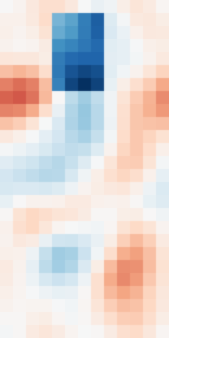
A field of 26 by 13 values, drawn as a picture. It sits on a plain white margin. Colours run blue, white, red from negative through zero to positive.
In the top middle lies a patch that is lower than the rest. The values are skewed, with a long tail toward low values. The top middle is the roughest part. The top middle is the ninth with the lowest average.
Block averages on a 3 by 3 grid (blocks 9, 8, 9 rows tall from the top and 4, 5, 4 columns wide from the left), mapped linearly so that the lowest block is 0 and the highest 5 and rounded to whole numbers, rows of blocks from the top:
504
334
335
